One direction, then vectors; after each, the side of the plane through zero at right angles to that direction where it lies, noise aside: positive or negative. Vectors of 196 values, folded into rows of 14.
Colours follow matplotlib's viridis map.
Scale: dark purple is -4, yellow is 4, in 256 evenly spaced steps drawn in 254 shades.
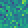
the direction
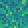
positive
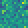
positive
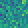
positive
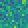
positive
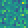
positive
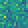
negative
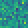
positive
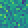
negative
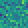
positive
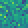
negative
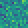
positive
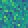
negative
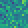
positive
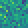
negative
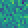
negative
